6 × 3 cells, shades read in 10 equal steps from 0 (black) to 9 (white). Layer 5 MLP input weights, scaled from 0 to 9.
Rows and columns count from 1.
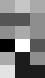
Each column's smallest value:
0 1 1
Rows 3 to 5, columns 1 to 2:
5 6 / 0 9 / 6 1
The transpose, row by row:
6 3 5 0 6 8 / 7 3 6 9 1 1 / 6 5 5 3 5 1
